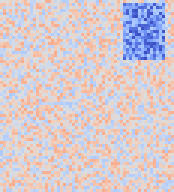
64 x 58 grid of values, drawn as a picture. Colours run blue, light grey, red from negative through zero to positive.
In the top right lies a patch that is lower than the rest. The halves do not mirror each other. On average the colour sits 50% of the way up the scale. The top right is the ninth with the lowest average.
